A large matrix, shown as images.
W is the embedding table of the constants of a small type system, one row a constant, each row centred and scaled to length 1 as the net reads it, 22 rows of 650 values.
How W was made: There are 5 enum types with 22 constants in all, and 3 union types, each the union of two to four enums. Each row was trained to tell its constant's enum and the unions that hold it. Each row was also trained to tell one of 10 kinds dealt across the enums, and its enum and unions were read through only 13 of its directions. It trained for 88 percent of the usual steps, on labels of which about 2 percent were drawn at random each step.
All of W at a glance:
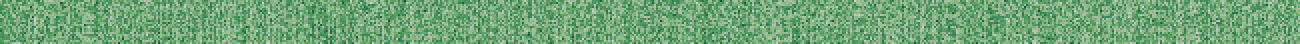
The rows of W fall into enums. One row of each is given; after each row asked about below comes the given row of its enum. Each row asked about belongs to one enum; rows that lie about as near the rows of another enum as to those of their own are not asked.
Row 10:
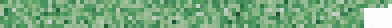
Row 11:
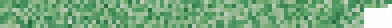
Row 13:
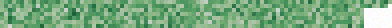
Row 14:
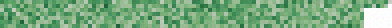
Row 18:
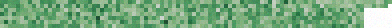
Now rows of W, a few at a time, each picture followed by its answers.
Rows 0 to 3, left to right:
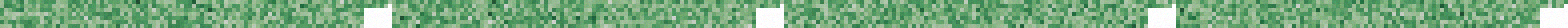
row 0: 13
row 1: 13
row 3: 10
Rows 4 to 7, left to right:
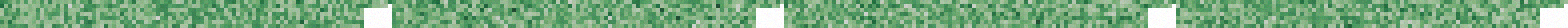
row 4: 10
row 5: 14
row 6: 18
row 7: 13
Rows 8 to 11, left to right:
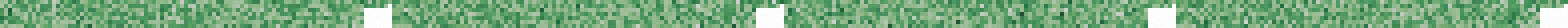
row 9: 11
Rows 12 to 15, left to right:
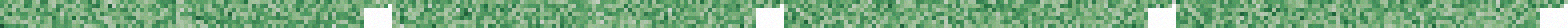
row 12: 10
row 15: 14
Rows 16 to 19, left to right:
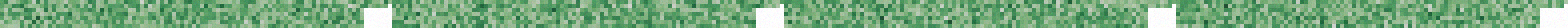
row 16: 11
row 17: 10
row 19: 13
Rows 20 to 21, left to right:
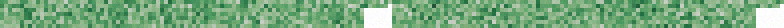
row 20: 11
